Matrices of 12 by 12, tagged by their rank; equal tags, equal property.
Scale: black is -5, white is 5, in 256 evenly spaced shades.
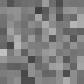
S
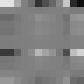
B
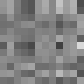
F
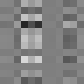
B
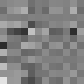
F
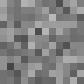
S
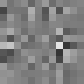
F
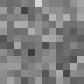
S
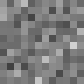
S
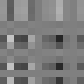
B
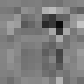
F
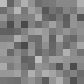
S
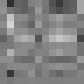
F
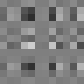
B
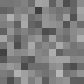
S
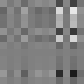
B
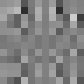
F
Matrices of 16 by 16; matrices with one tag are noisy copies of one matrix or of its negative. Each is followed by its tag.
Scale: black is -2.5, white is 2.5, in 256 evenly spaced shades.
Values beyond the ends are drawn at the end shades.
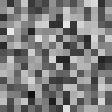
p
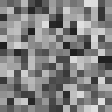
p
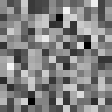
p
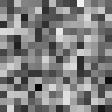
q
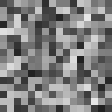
q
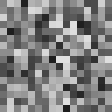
p
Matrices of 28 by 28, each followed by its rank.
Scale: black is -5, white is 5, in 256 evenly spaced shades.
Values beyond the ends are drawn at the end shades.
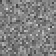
full rank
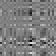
two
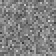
full rank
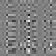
two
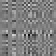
two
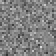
full rank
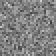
full rank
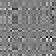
two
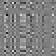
two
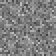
full rank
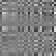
two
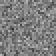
full rank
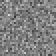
full rank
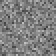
full rank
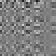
two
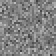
full rank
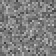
full rank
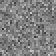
full rank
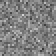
full rank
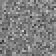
full rank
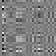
two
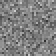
full rank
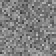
full rank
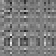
two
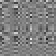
two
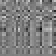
two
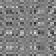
two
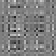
two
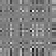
two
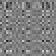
two
